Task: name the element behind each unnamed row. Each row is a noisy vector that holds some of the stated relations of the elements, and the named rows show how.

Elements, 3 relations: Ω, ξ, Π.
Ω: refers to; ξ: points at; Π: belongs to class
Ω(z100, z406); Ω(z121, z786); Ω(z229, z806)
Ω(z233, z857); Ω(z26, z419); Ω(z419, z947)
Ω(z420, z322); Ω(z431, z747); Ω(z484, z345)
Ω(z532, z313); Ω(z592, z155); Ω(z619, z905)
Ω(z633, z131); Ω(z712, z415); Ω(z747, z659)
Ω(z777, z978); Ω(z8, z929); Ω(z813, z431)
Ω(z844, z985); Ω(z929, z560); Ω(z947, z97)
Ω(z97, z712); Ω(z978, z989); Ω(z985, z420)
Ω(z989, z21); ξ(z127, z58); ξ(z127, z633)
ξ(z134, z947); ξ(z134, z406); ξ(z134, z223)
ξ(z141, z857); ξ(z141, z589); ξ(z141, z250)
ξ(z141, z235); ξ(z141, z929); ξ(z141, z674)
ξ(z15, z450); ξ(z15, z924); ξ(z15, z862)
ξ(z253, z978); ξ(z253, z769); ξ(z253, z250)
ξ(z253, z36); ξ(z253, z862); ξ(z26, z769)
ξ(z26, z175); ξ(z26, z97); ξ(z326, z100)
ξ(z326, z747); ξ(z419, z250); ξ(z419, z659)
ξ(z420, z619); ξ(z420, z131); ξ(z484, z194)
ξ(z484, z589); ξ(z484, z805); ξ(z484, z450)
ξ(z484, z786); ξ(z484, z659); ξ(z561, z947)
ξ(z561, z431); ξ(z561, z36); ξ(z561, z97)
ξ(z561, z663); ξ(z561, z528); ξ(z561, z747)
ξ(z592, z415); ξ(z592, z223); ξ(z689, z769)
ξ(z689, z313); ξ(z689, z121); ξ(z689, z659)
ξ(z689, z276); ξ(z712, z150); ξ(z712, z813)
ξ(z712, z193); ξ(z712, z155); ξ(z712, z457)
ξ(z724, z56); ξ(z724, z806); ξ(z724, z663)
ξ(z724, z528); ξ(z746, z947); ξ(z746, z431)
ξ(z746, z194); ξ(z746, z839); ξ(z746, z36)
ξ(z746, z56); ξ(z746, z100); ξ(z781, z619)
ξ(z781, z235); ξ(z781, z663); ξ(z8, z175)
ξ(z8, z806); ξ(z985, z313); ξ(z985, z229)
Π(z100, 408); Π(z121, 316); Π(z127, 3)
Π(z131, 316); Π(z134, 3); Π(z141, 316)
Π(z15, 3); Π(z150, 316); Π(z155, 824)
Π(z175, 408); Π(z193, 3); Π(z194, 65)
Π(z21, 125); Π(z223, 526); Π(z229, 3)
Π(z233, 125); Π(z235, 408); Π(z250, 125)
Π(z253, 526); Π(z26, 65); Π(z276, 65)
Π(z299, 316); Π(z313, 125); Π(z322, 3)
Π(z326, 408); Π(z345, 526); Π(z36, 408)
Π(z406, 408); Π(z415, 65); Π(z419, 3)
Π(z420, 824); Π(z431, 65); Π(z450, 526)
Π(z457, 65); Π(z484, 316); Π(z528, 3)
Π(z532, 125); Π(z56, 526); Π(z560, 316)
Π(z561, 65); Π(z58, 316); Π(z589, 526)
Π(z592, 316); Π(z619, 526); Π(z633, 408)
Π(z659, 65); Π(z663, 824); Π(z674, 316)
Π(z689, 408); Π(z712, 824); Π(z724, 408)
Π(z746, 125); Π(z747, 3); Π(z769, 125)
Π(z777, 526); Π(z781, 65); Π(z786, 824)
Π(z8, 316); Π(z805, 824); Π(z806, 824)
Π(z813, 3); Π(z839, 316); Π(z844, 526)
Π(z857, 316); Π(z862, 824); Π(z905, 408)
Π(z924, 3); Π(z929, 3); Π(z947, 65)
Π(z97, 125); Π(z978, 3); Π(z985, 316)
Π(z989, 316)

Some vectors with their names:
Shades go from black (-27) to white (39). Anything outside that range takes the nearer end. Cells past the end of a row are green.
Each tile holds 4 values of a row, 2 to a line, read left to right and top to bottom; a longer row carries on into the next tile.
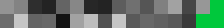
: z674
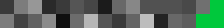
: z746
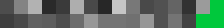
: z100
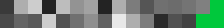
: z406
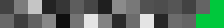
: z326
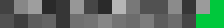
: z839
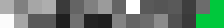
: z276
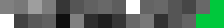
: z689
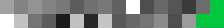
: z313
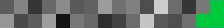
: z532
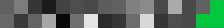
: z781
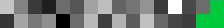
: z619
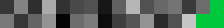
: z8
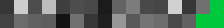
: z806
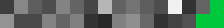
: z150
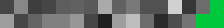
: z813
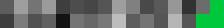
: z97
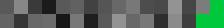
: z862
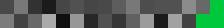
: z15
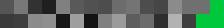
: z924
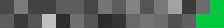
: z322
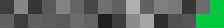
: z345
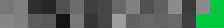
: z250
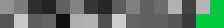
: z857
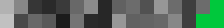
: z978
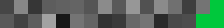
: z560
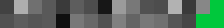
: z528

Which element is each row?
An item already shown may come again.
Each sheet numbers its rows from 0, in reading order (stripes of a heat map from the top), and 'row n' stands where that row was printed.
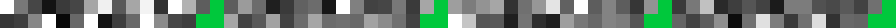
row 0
z420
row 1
z747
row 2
z121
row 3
z326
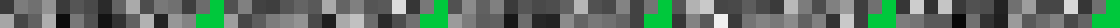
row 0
z26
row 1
z813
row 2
z769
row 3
z947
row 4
z175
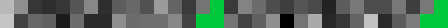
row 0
z978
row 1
z724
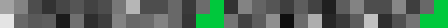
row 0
z659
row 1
z724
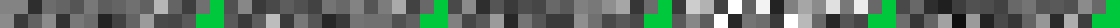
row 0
z777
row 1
z322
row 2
z21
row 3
z415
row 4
z15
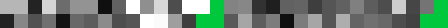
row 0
z633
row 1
z235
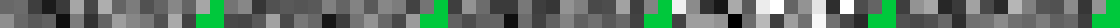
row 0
z786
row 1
z844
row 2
z36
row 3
z131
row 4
z839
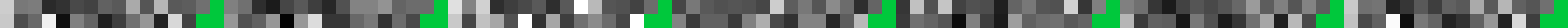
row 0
z419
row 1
z141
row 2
z985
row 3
z712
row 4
z806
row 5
z484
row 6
z419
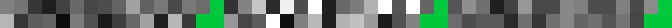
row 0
z484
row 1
z592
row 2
z194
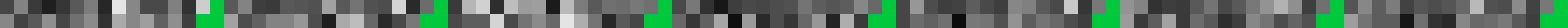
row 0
z431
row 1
z813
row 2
z406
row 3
z15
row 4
z663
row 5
z989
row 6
z769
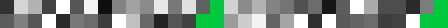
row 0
z415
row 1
z229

